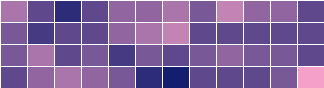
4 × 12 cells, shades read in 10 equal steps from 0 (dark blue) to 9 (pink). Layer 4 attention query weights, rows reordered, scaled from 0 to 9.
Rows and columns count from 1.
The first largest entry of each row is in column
9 7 2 12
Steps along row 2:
down up same up up up down same same same same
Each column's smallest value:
3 2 1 3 2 1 0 3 3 3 3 3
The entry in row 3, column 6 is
4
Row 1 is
6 3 1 3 5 5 6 4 7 5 5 3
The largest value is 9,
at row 4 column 12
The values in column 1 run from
3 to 6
